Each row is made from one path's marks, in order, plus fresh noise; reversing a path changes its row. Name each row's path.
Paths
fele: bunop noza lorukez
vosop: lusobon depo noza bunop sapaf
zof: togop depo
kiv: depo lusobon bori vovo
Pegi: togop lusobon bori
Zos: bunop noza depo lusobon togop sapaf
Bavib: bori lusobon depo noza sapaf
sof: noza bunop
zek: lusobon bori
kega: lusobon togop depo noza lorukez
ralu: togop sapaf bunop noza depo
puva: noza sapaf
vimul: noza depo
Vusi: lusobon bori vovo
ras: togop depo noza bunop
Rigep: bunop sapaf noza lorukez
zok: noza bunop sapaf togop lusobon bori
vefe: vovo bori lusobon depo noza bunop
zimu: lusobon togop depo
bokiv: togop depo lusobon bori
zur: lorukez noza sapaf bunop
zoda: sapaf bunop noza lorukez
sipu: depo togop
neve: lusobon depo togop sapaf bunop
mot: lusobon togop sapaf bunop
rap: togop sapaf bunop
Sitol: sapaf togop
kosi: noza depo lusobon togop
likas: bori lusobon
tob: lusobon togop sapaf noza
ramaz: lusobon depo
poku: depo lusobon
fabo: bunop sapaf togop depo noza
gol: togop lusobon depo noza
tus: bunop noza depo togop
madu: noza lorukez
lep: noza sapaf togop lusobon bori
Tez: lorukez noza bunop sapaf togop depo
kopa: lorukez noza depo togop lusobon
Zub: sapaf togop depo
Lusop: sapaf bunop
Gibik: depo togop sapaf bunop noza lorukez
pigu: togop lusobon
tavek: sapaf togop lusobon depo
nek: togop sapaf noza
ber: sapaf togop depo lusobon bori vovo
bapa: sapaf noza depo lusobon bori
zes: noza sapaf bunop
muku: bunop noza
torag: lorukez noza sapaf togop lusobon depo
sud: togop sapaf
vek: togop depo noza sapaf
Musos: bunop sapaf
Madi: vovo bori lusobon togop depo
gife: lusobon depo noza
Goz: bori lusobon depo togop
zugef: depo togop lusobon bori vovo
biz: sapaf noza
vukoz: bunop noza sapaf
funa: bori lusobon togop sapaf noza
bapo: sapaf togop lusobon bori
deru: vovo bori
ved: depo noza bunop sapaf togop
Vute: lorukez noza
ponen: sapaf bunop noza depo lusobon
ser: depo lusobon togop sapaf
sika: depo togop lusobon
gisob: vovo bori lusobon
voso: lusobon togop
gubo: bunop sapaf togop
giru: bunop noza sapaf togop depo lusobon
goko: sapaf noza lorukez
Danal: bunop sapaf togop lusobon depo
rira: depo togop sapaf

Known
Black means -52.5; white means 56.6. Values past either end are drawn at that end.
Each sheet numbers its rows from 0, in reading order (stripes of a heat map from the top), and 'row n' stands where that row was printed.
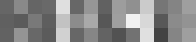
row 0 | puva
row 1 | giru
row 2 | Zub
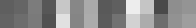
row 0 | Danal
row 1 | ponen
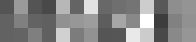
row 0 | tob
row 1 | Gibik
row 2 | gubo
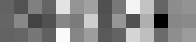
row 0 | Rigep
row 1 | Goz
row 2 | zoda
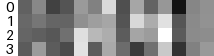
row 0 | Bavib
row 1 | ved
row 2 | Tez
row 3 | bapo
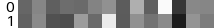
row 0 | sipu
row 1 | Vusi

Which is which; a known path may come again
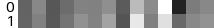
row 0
ras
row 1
vimul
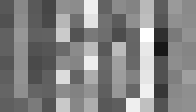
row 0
neve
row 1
mot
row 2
sud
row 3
zugef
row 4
kega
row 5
lep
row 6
rira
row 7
Danal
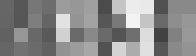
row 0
tus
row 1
Rigep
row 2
Zub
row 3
ved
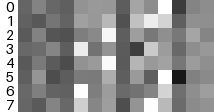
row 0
Gibik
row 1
Zos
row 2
ramaz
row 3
Lusop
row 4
vosop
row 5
bokiv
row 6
goko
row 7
vukoz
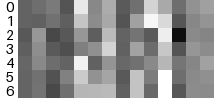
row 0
ponen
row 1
giru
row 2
Pegi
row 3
ser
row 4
biz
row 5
madu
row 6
kopa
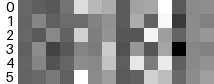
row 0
Tez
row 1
sipu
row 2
Musos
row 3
Goz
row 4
kosi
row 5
zoda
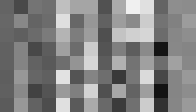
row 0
fele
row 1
puva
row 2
sof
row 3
likas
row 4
poku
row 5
Sitol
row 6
Bavib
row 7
bapo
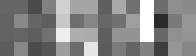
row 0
Vute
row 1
ralu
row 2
zur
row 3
zek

